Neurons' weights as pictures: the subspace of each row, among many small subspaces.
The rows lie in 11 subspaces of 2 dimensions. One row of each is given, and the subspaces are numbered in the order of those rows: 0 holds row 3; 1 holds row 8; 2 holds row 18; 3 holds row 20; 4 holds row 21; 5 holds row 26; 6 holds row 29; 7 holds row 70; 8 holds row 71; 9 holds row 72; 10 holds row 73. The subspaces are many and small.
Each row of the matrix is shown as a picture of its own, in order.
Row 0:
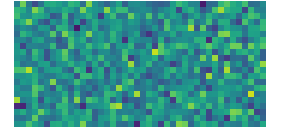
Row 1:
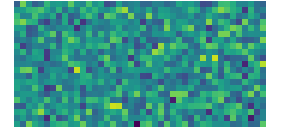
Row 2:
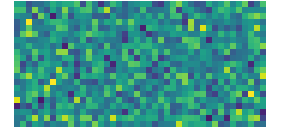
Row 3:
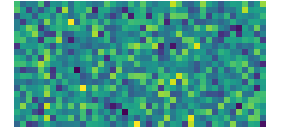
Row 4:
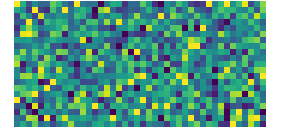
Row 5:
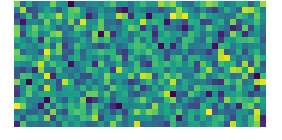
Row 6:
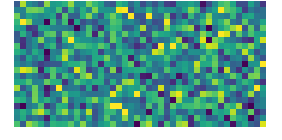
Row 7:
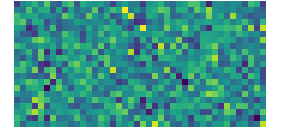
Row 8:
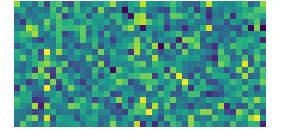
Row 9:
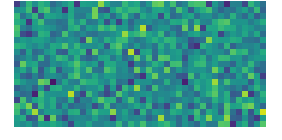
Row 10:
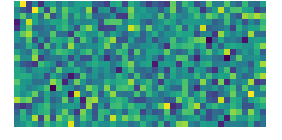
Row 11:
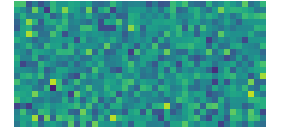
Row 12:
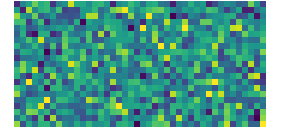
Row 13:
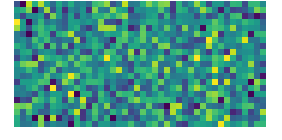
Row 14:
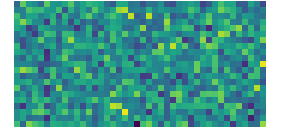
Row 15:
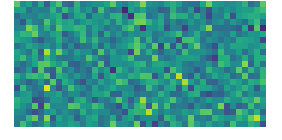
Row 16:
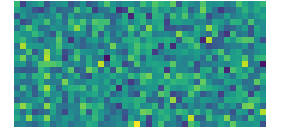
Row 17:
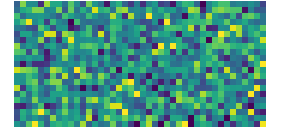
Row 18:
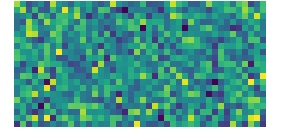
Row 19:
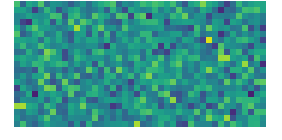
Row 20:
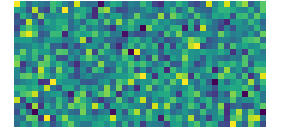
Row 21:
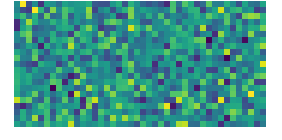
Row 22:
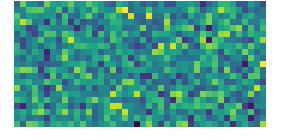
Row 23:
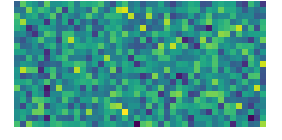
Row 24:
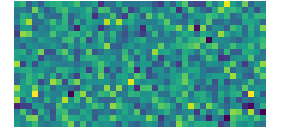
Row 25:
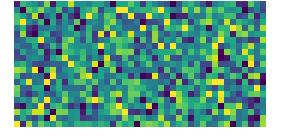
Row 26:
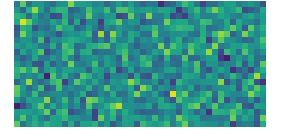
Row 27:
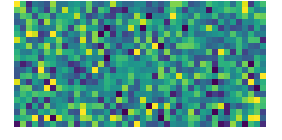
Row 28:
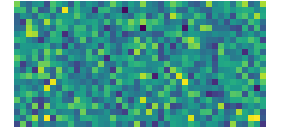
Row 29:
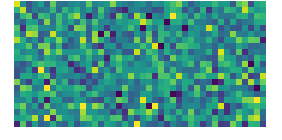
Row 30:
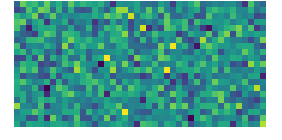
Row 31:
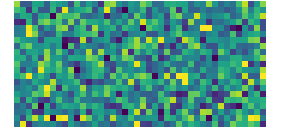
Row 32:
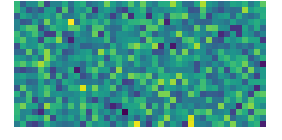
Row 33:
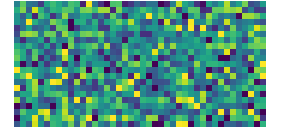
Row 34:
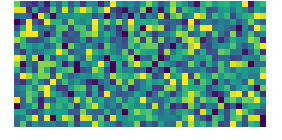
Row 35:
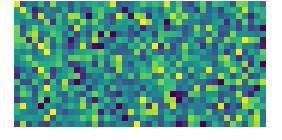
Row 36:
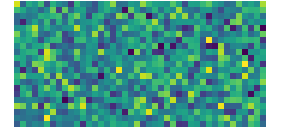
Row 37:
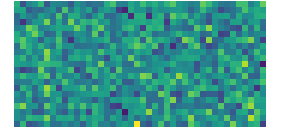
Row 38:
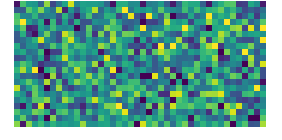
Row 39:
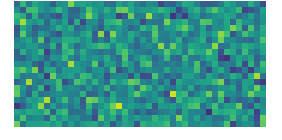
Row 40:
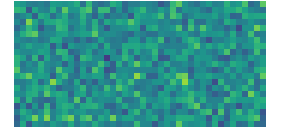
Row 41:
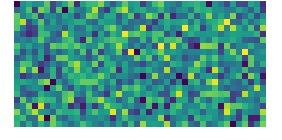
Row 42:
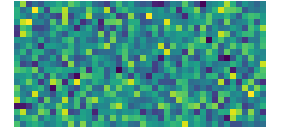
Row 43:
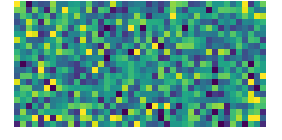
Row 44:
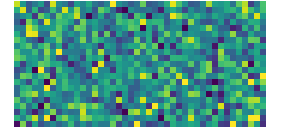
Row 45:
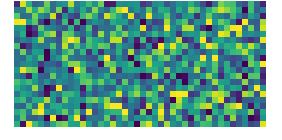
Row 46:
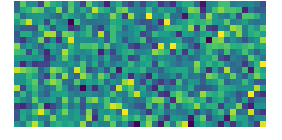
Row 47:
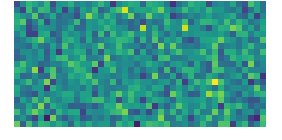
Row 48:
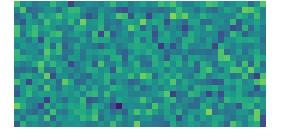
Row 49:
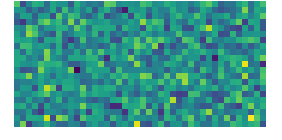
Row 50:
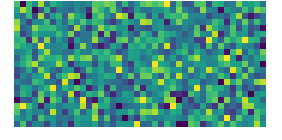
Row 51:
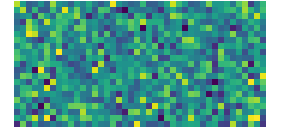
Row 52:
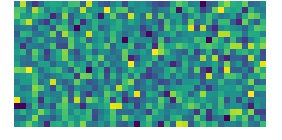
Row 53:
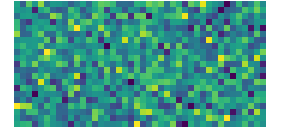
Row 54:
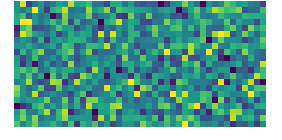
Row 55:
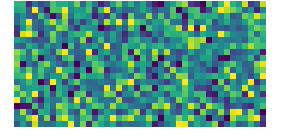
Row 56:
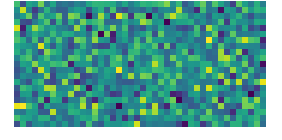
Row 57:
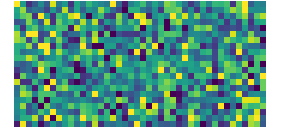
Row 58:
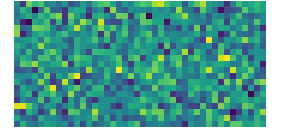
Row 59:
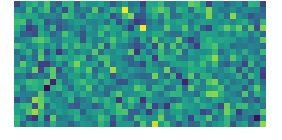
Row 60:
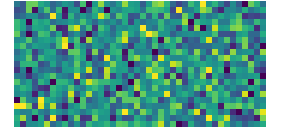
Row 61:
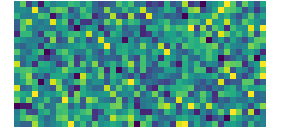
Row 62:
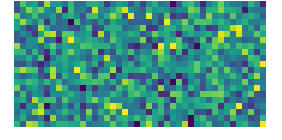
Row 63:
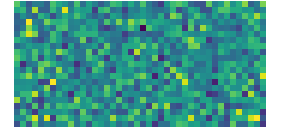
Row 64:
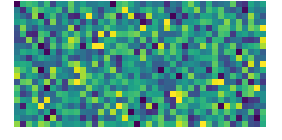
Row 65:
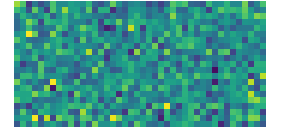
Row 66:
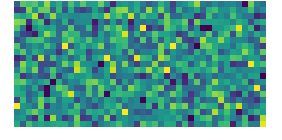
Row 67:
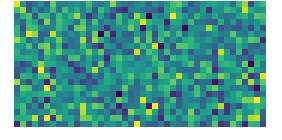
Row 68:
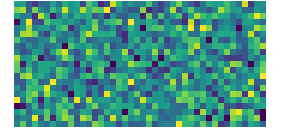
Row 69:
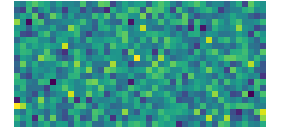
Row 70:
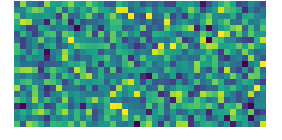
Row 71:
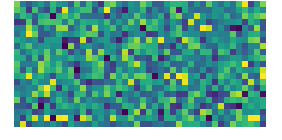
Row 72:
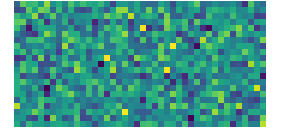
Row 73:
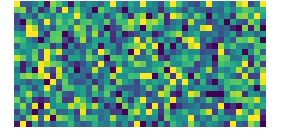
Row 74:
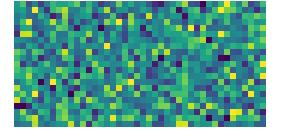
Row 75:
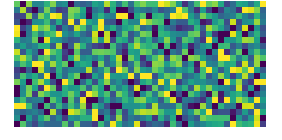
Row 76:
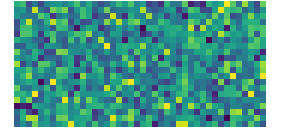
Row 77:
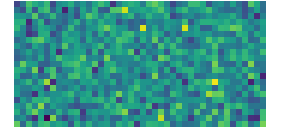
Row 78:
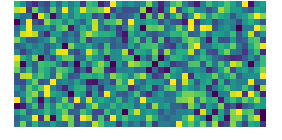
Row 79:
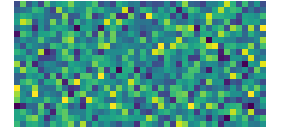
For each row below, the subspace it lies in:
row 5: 5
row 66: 9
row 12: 5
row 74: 10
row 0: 8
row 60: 8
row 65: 6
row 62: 0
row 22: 7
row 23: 7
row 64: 4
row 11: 6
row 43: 6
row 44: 2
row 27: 6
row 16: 9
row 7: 1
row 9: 3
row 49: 8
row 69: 9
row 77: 2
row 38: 10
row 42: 2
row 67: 6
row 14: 7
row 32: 0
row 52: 8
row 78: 9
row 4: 3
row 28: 10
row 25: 2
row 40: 0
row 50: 4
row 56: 6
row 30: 9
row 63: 10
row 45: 8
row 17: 0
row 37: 7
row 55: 10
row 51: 2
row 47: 2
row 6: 7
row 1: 8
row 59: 1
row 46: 0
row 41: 3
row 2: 7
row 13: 4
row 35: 4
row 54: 5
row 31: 8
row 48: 5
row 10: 4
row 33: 0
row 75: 5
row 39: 5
